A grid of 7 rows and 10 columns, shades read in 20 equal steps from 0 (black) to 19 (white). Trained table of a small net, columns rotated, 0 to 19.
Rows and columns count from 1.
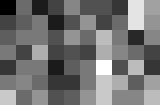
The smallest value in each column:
0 5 2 2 4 5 5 4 3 4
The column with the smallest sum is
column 4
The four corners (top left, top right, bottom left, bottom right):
0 12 15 14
